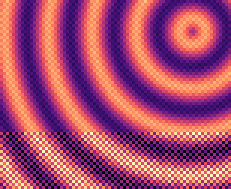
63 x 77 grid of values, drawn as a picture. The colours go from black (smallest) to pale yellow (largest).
No overall slope runs across the table. The halves do not mirror each other. Rings spread out from the top right. A horizontal seam about 70% of the way down splits the table, and the top part is calmer. Overall the values sit about 50% of the way up the scale. The top right is the ninth with the lowest average.
